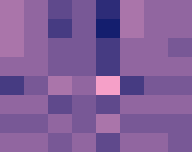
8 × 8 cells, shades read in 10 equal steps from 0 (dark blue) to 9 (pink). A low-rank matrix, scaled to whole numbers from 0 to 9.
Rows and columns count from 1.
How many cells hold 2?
5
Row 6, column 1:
5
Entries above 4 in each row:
5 5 4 5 3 5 2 5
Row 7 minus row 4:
-1 -1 1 0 4 -1 -1 -1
